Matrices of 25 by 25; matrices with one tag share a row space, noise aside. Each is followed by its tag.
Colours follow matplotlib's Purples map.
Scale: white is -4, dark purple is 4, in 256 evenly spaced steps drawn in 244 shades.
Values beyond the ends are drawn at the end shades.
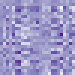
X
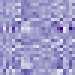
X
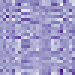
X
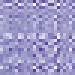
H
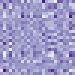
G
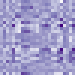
X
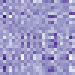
G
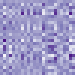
G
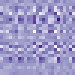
H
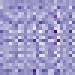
H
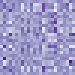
G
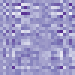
X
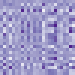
G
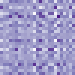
H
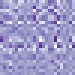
H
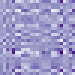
X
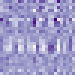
H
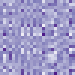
G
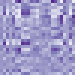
X
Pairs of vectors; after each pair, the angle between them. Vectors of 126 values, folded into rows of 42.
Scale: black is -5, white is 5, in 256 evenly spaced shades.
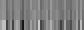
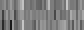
partly opposed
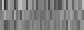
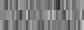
partly aligned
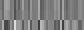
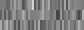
partly opposed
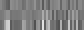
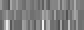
nearly parallel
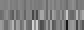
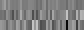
nearly parallel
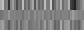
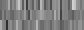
partly opposed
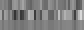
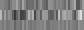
nearly parallel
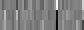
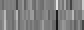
nearly parallel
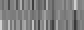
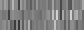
orthogonal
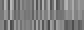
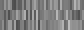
orthogonal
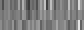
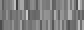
partly aligned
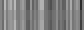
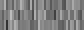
partly aligned
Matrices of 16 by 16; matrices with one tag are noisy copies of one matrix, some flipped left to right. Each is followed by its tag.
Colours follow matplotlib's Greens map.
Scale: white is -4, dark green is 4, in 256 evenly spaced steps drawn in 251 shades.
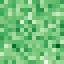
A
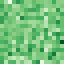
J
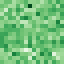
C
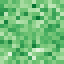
C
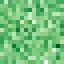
A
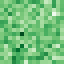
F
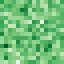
A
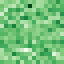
C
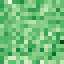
J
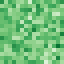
A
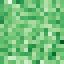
J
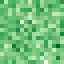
A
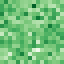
C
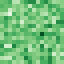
F
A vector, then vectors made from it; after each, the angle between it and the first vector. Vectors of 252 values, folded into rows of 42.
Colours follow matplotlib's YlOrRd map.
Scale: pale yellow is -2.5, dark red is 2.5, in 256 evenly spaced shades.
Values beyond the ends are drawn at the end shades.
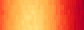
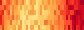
nearly parallel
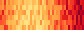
nearly parallel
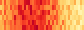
nearly opposite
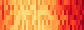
nearly parallel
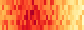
nearly opposite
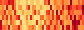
partly aligned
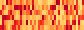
orthogonal
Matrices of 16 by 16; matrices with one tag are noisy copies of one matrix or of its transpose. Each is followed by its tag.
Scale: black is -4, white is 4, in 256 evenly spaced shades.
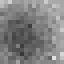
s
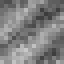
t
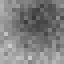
s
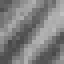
t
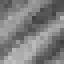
t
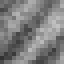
t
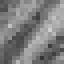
t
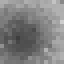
s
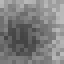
s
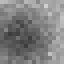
s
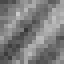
t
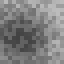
s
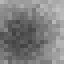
s
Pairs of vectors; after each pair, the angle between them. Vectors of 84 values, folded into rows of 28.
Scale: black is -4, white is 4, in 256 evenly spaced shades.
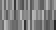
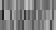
partly opposed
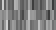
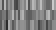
nearly opposite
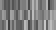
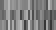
nearly opposite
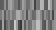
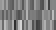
nearly opposite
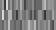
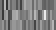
nearly opposite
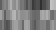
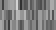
partly aligned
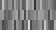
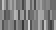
nearly parallel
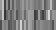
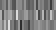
partly opposed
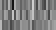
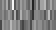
nearly opposite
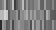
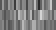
orthogonal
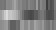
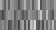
orthogonal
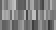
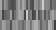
nearly opposite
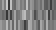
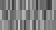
partly aligned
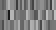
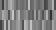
partly aligned
